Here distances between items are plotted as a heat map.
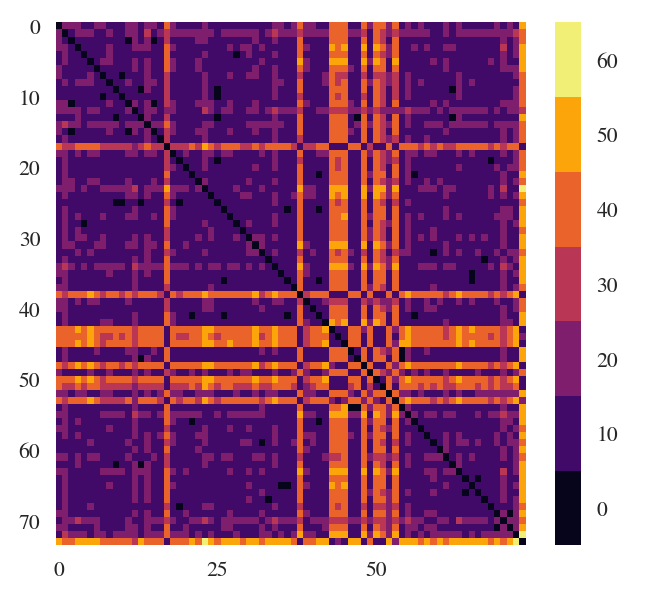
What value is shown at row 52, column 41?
10
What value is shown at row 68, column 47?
10
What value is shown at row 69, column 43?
40
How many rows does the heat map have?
74
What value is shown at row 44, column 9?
40
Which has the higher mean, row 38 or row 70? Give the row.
38
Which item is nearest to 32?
59
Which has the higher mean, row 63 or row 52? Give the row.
52
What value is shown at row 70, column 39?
10
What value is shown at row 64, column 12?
20
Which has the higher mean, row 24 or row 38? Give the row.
38
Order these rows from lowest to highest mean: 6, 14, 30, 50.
6, 30, 14, 50
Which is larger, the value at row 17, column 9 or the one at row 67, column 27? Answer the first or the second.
the first
